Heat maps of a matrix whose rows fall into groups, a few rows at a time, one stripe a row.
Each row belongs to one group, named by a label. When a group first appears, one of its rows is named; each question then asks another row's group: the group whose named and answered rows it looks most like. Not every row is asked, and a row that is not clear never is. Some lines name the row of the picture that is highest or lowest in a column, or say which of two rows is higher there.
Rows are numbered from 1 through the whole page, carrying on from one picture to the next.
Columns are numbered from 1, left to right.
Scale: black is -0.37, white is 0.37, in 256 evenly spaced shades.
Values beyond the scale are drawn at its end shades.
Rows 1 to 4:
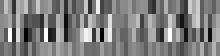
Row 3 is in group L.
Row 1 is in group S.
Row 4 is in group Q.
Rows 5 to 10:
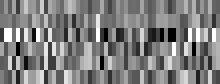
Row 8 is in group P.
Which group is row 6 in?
S
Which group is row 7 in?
S
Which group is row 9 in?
L
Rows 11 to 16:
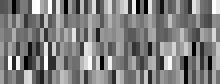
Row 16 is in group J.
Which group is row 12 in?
L
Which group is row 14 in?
P
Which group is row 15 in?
L
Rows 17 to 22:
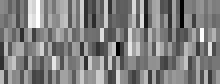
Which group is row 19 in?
Q
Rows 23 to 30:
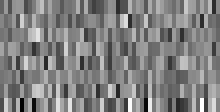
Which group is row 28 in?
Q
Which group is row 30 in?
Q
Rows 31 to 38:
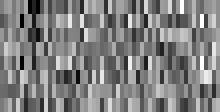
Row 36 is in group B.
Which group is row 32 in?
Q
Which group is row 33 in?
P
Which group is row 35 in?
Q
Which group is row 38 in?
L
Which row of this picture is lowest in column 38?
33
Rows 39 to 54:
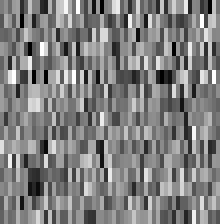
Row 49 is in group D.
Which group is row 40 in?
Q
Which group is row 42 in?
B
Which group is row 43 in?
J
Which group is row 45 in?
P
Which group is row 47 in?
B
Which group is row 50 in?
L
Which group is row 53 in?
Q
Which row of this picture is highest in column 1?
49
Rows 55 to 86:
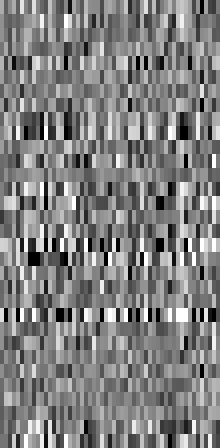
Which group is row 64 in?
L
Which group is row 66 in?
J
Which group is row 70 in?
J
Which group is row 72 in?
S
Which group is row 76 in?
J
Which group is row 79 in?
J
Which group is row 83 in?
S
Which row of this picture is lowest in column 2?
77
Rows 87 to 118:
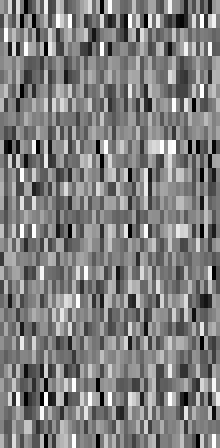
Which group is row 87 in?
L
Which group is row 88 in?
Q
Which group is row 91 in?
L
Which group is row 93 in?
Q
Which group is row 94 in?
P
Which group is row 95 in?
B
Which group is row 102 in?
B
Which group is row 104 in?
L
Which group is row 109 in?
P
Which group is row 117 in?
J
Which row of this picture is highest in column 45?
103
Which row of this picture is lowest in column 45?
88
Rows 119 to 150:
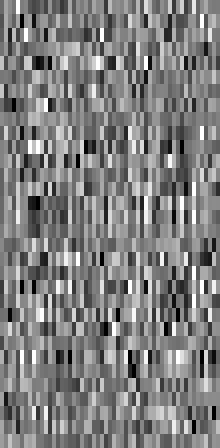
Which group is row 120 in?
Q
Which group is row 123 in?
J
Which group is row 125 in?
D
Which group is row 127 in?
P
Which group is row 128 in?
Q
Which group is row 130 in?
L
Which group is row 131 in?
Q
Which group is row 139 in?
Q
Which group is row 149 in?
P
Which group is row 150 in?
B
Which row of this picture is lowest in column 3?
141
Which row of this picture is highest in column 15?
139
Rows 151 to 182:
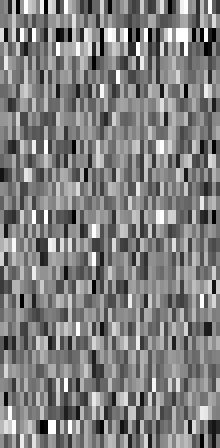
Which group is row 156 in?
J
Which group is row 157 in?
B
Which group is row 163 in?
J
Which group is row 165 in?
Q
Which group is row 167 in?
D
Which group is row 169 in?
D
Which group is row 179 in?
D
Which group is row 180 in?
B
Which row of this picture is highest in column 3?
180
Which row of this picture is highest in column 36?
155
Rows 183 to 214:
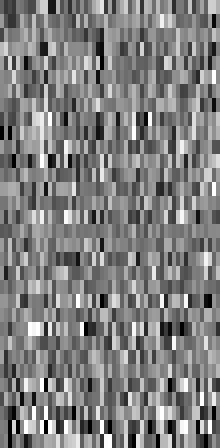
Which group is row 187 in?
L
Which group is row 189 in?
L
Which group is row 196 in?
S
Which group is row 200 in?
L
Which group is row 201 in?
B
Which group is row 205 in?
B
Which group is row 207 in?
B
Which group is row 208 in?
D
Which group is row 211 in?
Q
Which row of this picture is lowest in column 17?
191
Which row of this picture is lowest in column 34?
214
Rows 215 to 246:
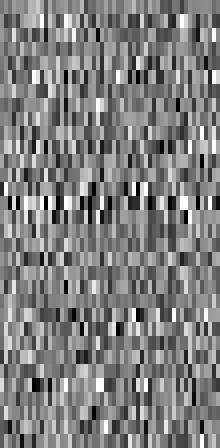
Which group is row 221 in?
D
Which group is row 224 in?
Q
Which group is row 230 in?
S
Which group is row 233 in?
L
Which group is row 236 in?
S
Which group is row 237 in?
B
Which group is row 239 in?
S
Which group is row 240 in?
J
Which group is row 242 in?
J
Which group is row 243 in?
P
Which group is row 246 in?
Q
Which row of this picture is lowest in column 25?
217
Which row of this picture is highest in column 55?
220
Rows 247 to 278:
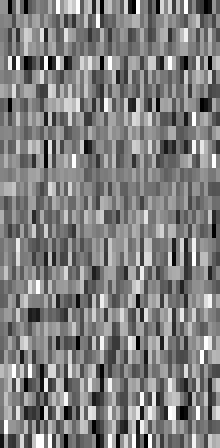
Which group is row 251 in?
L
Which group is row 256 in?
L
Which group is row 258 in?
S
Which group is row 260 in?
D
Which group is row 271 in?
B
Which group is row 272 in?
Q
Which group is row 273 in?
D
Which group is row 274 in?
L
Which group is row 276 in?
L
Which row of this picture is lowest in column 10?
269
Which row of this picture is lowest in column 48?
275
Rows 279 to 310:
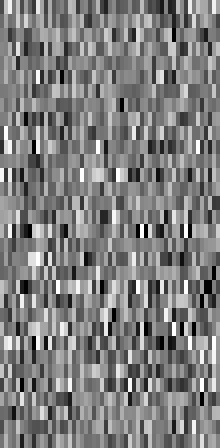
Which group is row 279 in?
S
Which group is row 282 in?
L
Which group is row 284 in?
D
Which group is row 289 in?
S
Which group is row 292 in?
L
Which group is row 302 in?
P
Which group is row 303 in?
S
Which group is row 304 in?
Q
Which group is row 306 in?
Q
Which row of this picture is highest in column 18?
306
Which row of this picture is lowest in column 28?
302
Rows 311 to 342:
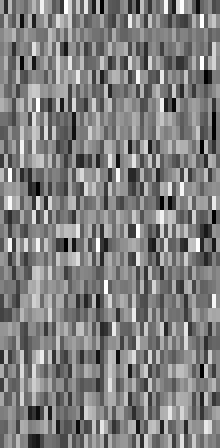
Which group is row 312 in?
Q
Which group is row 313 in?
D
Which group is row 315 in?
Q
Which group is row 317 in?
P
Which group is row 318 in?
D
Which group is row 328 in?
S
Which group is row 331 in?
P
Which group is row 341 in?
B
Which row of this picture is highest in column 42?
311
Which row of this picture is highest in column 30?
323
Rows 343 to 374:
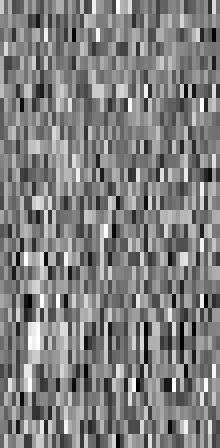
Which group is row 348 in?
D
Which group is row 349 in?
J
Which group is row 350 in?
Q
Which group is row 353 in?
P
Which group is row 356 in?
Q
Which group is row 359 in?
B
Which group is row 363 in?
P
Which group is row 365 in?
L
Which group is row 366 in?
P
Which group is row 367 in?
P
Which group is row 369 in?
J
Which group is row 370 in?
B
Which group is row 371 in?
Q
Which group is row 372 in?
J
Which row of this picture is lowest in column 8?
364
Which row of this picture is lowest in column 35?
370
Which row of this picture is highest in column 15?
364
